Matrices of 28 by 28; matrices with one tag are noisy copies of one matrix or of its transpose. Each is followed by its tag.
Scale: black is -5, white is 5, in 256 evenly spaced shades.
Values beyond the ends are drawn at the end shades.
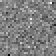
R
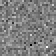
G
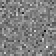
G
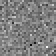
G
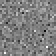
G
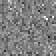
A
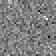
A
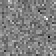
A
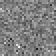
A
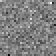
R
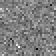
A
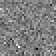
A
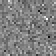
A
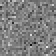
G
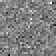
R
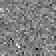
A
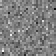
R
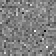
G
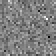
A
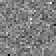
R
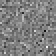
G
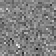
A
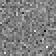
G
